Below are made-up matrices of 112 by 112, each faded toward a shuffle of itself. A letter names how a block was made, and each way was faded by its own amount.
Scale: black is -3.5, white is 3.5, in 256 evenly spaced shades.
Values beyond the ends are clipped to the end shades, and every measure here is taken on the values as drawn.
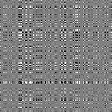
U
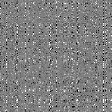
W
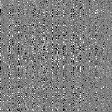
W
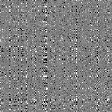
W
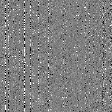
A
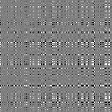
U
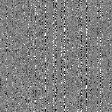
A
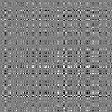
U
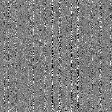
A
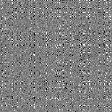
W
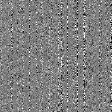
A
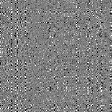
W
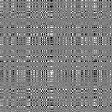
U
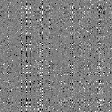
W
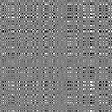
U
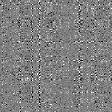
W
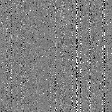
A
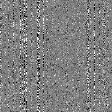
A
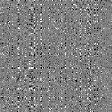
W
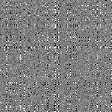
W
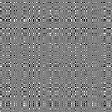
U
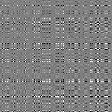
U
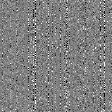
A
